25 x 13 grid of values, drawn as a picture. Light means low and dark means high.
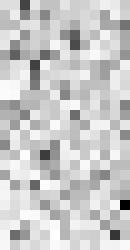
Mirror symmetry: none. Stripes: none. Odd rows or columns: none. Average level on the scale: 20%. Slope: none. Grain: fine. Histogram: skewed, a long tail of high values.
